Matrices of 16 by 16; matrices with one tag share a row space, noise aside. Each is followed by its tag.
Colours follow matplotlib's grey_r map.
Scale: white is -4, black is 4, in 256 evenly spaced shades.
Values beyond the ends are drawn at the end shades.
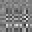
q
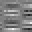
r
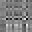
q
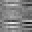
r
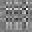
q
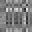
q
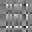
q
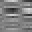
r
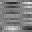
r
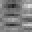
r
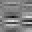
r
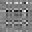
q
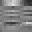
r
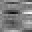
r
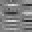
r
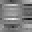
r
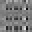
q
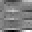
r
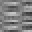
r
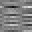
r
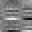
r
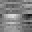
r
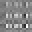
q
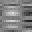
r
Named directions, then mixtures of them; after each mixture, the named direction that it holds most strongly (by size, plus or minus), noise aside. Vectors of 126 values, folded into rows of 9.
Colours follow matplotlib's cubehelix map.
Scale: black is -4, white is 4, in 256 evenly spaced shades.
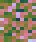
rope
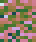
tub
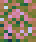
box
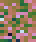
box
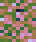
rope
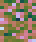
rope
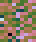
rope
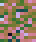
tub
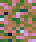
rope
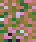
box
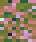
rope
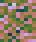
rope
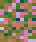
rope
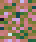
rope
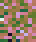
box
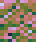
tub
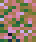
box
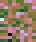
box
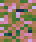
rope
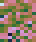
tub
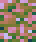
rope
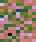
tub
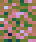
box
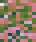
tub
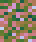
rope
